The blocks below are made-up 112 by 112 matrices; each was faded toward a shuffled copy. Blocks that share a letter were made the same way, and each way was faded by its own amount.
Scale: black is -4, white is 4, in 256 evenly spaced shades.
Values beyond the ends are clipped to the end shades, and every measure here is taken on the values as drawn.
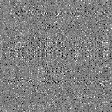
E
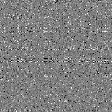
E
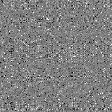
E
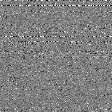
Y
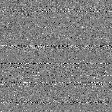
Y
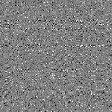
E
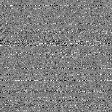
Y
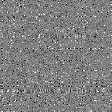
E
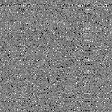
E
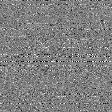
Y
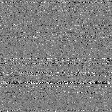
Y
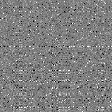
E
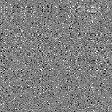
E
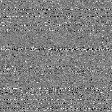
Y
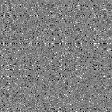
E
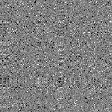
E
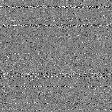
Y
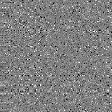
E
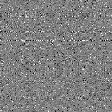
E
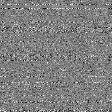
Y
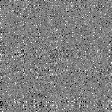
E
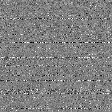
Y
